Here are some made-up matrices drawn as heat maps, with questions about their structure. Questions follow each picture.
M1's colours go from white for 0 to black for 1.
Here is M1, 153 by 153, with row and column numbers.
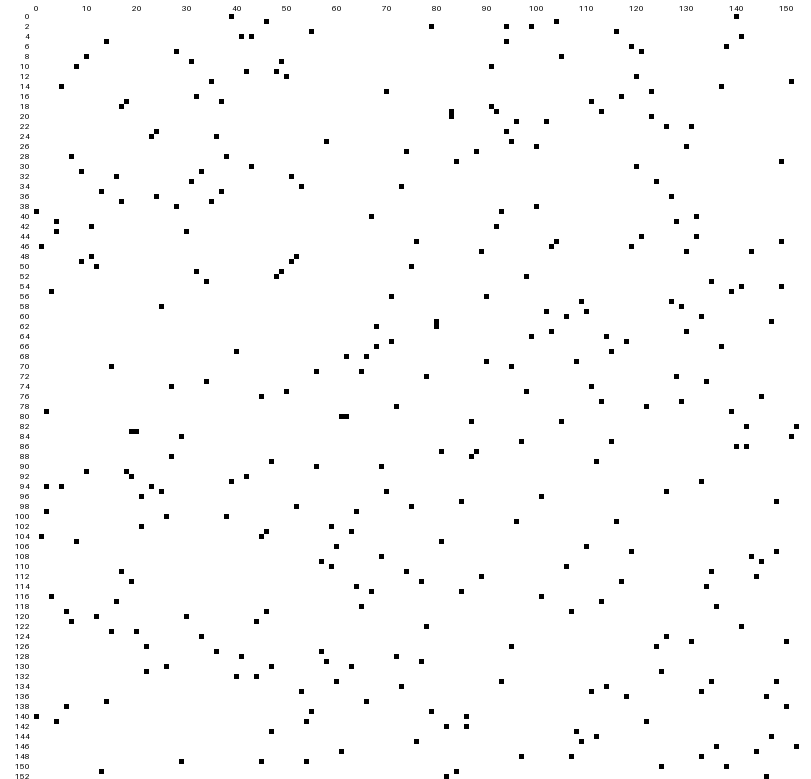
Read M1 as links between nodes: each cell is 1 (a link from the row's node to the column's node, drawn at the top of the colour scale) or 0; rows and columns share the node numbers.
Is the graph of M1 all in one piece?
yes
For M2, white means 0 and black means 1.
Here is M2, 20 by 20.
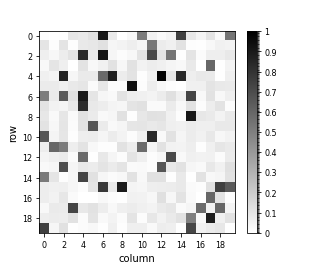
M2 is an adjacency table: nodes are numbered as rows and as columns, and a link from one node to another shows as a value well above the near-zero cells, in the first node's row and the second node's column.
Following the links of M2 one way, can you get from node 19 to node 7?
yes
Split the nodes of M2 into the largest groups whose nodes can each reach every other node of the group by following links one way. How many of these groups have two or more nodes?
2
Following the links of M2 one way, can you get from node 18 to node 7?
yes
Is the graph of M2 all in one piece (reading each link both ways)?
no
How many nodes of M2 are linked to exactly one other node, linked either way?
7
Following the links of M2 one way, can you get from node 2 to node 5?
no
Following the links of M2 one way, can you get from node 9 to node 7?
no
